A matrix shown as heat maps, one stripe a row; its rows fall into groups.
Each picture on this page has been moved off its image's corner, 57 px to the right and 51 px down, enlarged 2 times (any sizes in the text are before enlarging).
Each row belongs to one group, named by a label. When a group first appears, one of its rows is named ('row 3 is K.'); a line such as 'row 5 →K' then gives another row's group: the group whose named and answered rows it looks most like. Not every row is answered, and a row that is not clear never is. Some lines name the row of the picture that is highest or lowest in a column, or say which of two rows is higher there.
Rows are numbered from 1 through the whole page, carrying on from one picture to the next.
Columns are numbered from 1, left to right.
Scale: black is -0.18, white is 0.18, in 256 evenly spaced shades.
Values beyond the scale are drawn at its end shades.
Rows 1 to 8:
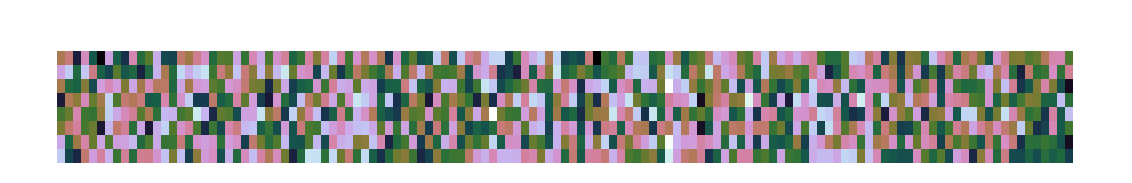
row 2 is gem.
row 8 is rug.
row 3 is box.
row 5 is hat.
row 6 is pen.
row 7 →box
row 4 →pen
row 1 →gem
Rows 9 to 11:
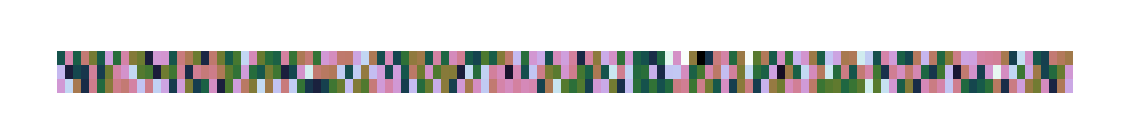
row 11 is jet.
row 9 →pen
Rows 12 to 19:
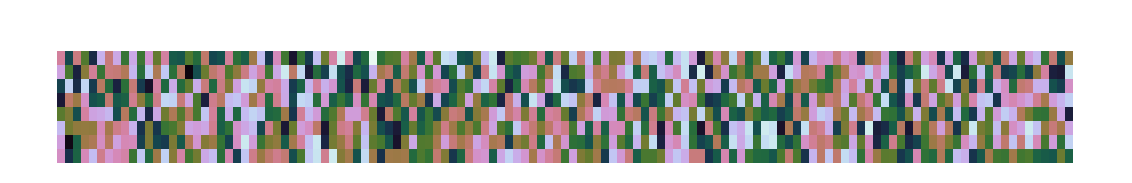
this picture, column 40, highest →12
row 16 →rug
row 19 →rug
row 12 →box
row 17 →hat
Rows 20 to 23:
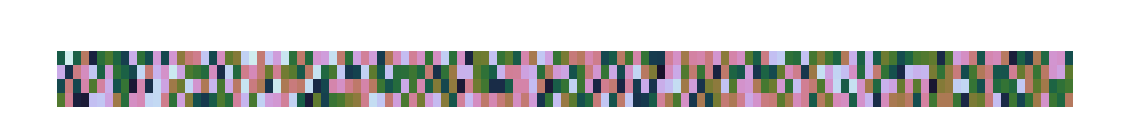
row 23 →jet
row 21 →rug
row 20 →gem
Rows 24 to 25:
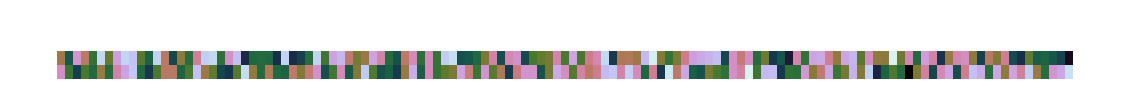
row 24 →box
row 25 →hat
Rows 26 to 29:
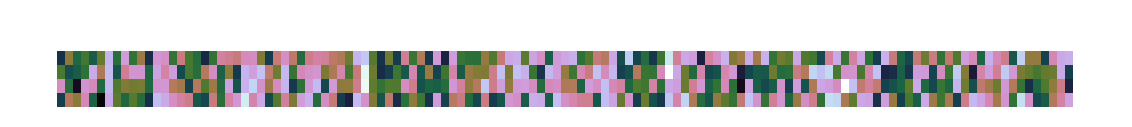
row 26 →pen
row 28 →rug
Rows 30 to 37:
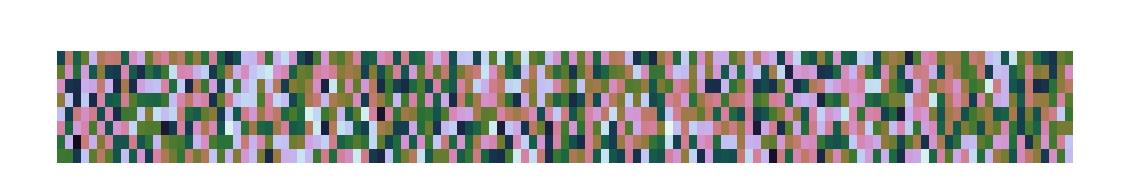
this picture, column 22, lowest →30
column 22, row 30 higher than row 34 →No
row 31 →gem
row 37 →pen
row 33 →gem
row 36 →gem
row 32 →rug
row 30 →jet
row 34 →rug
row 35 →box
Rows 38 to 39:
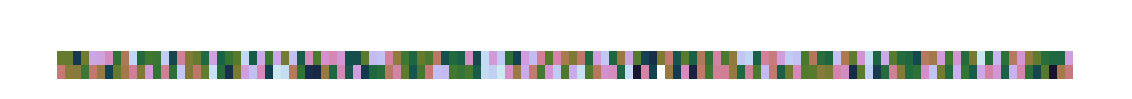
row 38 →jet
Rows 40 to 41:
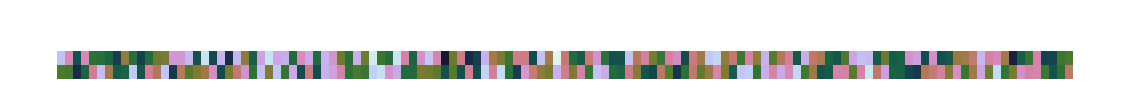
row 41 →jet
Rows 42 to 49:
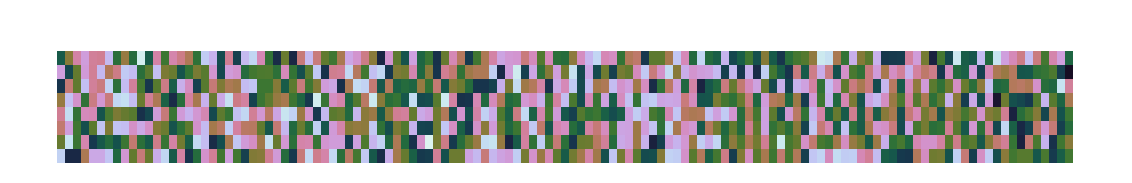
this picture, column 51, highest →46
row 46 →gem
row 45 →box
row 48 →gem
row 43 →box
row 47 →box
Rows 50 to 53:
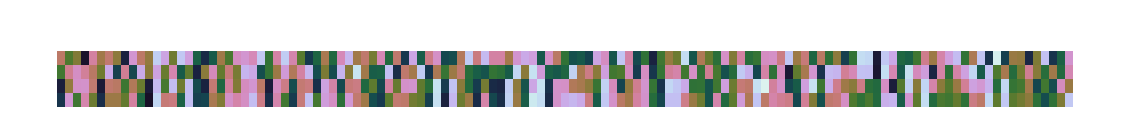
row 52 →pen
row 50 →jet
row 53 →pen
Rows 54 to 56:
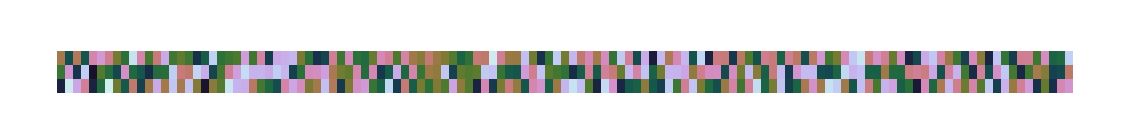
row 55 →gem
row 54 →jet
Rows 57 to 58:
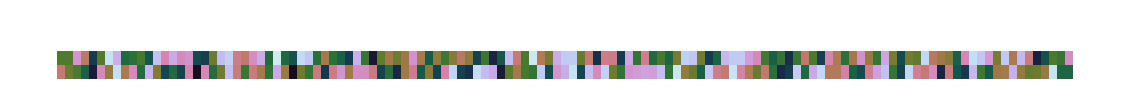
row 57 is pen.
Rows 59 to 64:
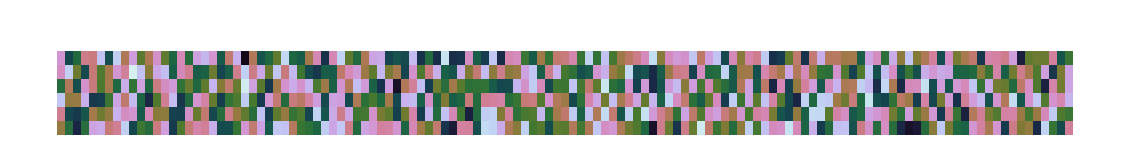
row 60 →jet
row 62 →hat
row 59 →box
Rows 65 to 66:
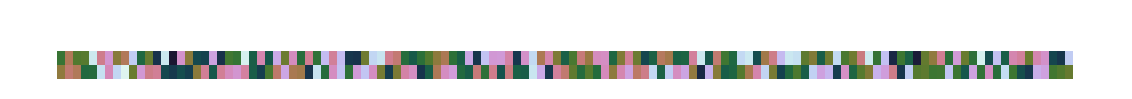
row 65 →jet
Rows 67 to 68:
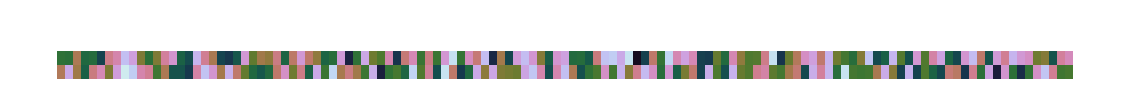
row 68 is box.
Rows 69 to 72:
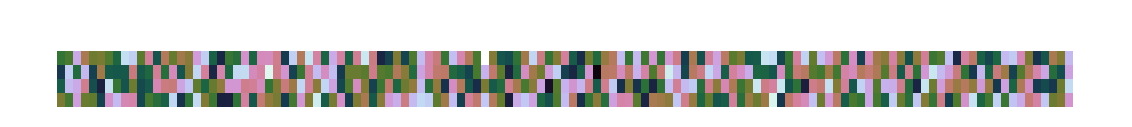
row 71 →pen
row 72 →hat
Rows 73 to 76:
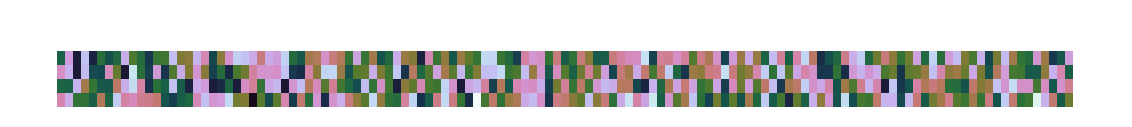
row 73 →gem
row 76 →box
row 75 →hat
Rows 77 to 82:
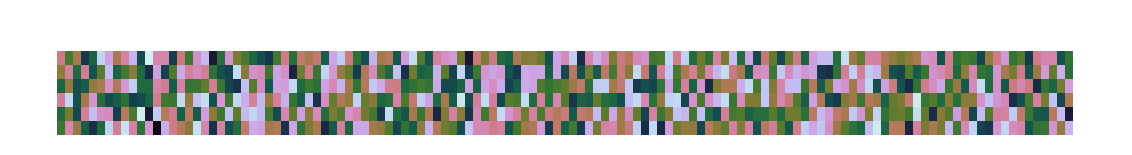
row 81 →rug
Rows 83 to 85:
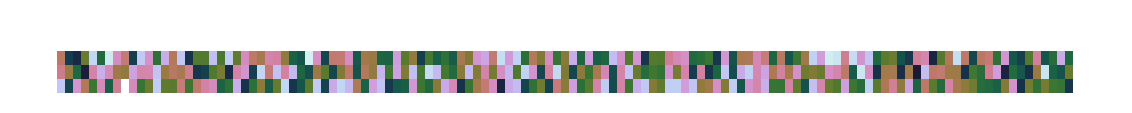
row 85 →box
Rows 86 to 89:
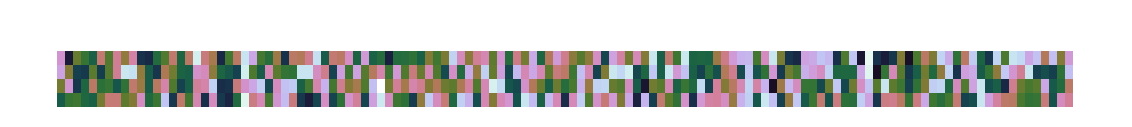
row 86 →hat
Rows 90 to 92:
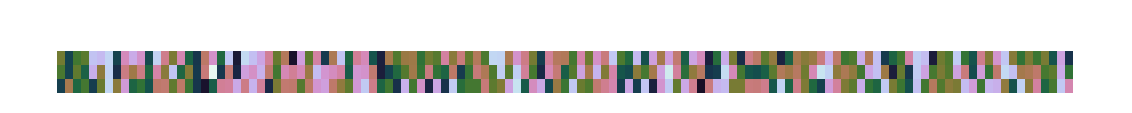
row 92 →pen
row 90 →rug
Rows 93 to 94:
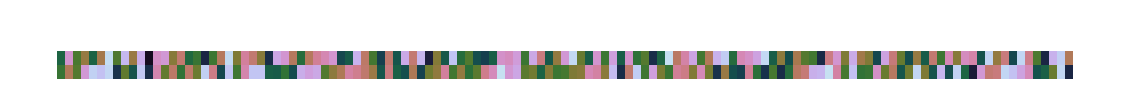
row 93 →pen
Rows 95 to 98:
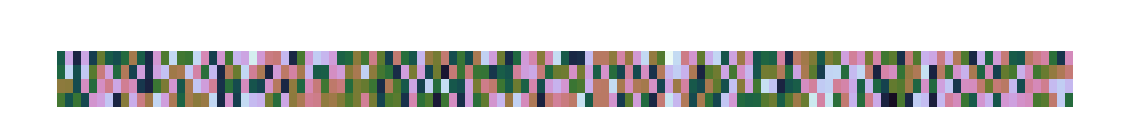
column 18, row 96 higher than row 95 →No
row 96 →pen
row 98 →rug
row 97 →hat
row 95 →gem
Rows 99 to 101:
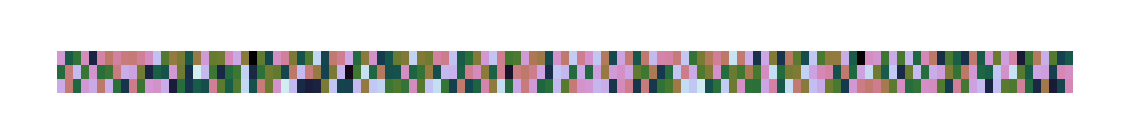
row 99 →box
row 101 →jet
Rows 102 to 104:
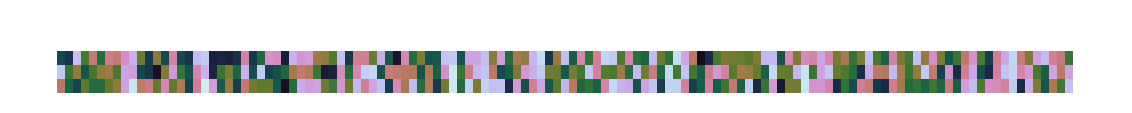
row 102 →hat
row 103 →hat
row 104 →hat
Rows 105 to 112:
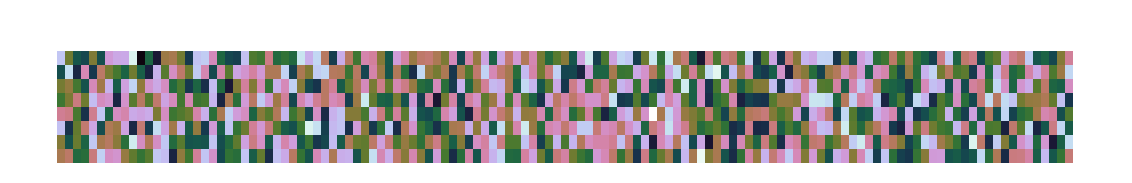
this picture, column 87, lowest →108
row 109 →box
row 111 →jet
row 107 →jet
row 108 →rug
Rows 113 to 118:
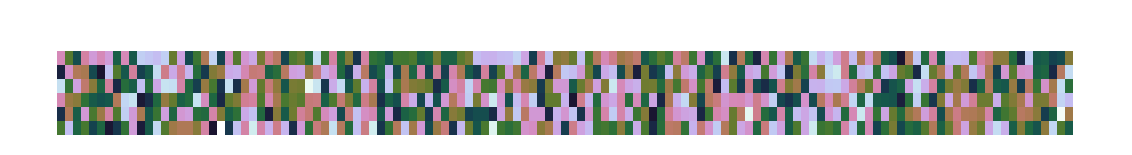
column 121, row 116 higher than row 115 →Yes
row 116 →hat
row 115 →rug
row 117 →pen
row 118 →gem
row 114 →pen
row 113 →rug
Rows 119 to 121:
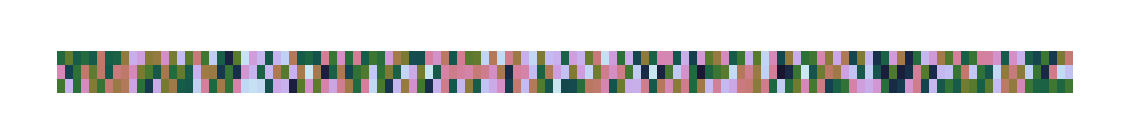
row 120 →hat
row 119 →jet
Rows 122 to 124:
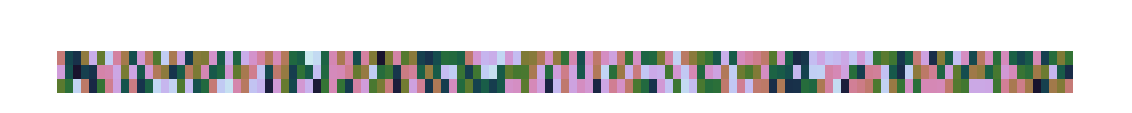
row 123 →box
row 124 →pen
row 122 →rug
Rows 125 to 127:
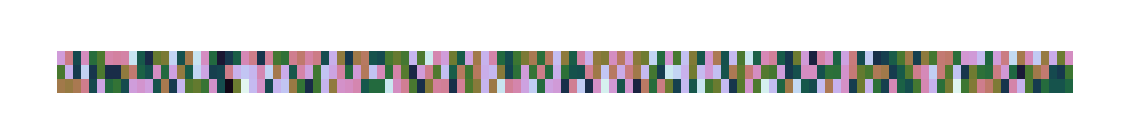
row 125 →hat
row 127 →jet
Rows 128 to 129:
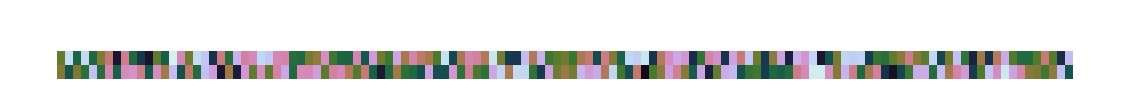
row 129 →rug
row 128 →gem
